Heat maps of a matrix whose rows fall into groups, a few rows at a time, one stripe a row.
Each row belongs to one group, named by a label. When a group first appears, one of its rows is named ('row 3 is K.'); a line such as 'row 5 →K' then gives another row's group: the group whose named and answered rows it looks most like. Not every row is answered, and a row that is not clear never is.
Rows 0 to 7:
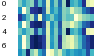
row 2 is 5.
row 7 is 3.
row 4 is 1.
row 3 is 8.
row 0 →1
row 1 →8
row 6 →8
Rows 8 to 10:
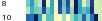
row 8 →1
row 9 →1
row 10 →3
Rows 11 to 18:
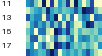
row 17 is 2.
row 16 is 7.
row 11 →1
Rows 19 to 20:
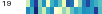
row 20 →3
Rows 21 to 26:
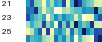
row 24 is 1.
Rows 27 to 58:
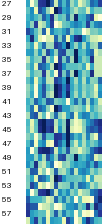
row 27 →8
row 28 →2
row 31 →5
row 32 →7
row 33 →2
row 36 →2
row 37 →1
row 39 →2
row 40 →2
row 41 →3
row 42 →2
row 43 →7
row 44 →8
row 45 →8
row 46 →2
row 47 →2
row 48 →8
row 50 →3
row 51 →7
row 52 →2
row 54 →8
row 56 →3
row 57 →5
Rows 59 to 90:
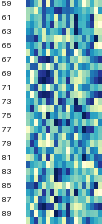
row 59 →5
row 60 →2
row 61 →1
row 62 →1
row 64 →3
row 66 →7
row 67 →8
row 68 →7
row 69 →8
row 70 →8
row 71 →7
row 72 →8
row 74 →7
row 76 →2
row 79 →7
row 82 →5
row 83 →2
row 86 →1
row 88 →8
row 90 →7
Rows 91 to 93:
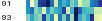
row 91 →8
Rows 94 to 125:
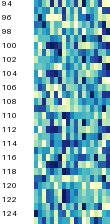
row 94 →1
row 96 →7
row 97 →3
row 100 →8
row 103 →5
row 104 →8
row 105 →1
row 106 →7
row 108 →3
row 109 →3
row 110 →2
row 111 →1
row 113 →1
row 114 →2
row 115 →5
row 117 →8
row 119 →3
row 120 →5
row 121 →2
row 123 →1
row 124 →5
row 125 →7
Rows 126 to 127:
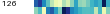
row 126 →3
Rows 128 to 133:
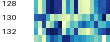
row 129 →8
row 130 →3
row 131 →3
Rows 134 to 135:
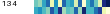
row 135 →1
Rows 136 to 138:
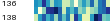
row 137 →8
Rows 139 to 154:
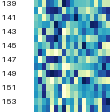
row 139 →2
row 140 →8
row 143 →3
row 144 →8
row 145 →1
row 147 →8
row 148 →3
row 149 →8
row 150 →7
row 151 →3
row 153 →5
